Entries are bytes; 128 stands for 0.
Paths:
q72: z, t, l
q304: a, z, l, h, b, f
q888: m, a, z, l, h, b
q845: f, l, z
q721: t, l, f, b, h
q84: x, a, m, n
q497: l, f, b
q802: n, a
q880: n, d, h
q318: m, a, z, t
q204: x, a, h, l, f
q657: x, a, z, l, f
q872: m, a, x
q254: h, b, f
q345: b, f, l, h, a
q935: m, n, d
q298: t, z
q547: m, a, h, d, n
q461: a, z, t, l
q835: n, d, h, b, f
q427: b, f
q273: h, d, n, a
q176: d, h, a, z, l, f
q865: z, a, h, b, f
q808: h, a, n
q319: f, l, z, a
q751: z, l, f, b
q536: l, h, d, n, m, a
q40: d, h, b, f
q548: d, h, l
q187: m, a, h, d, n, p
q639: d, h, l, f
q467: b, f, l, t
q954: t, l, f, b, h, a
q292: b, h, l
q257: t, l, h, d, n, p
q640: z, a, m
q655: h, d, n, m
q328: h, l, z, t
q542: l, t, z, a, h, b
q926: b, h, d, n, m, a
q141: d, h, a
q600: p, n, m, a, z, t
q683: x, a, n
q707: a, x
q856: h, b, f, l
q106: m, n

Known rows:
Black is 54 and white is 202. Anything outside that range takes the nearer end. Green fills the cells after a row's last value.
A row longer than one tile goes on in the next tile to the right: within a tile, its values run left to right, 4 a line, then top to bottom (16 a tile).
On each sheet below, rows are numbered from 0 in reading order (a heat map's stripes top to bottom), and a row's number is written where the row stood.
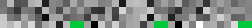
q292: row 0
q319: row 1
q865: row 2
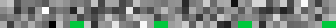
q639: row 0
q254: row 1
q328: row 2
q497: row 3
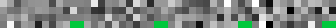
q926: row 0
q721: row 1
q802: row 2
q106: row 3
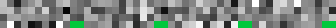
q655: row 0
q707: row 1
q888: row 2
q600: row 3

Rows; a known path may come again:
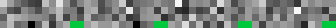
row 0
q802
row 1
q548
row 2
q721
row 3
q639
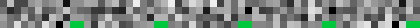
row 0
q542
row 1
q497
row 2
q872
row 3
q707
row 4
q888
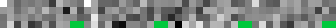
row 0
q547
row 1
q536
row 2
q865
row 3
q926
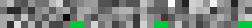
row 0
q954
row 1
q273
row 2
q600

